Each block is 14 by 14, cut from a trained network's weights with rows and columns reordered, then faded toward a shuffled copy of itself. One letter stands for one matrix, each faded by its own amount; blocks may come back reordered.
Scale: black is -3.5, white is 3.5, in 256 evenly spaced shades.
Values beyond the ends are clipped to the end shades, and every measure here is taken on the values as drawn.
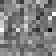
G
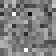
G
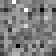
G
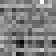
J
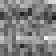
J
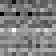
J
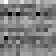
J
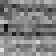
J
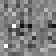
G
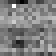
J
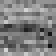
J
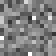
G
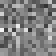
G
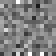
G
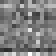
J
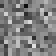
G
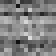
J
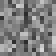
G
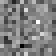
G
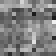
J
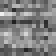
J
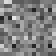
G
